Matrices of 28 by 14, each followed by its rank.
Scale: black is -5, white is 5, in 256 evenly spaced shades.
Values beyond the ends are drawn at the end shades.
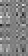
two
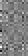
two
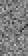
full rank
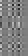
one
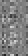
three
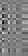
one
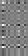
one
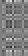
one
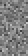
full rank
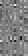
three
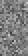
full rank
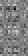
three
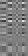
one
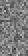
full rank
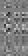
two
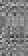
three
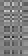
one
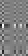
one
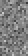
full rank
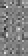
three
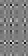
one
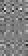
two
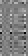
two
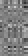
two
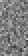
full rank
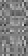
three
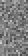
full rank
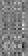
two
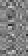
three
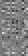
three
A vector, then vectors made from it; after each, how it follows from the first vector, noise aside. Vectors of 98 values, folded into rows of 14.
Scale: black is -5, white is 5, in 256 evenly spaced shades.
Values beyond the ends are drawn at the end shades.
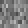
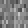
wrapped around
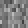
wrapped around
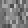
wrapped around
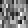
scaled up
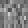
wrapped around
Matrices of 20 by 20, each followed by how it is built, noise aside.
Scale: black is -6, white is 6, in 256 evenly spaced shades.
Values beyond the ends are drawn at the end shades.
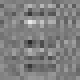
low rank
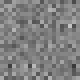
low rank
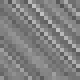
Toeplitz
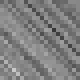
Toeplitz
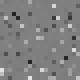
sparse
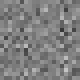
low rank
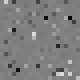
sparse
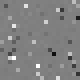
sparse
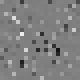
sparse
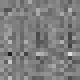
low rank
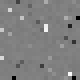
sparse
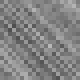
Toeplitz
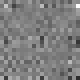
low rank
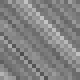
Toeplitz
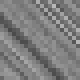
Toeplitz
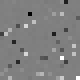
sparse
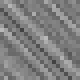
Toeplitz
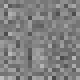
low rank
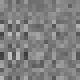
low rank
